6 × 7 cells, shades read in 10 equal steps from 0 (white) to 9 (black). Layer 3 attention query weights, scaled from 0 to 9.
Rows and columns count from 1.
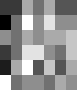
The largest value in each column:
9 7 4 6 5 6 6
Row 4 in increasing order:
1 1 2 4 5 5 7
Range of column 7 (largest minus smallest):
4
